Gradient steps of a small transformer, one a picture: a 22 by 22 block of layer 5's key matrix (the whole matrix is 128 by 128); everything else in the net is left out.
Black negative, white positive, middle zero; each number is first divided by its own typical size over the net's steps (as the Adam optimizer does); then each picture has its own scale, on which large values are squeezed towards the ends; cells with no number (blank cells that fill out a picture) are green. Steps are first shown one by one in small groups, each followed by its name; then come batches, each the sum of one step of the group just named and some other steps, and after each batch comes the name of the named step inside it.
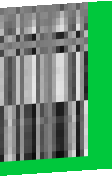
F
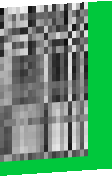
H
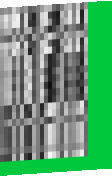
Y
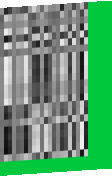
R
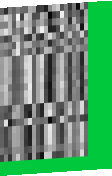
Y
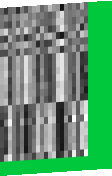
R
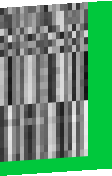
H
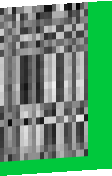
H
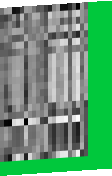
R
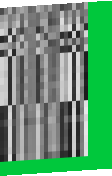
H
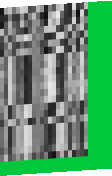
H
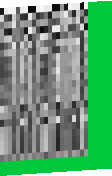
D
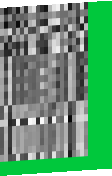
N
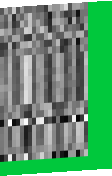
D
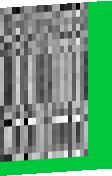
N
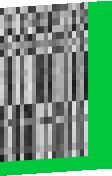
D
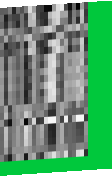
N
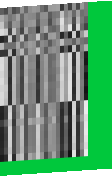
N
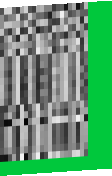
D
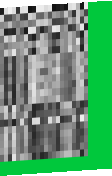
D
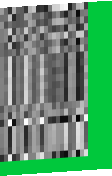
N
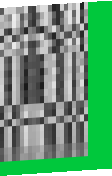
D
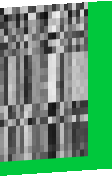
D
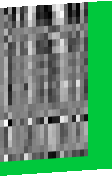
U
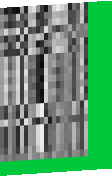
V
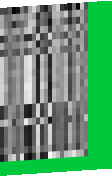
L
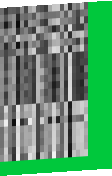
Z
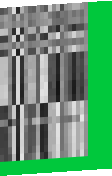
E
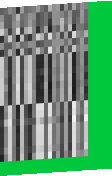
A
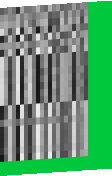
A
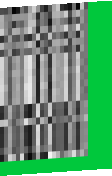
L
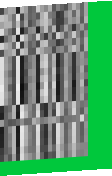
E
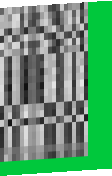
U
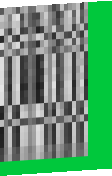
V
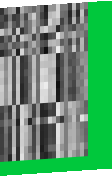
E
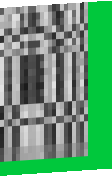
Z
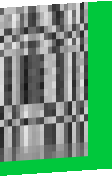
Z
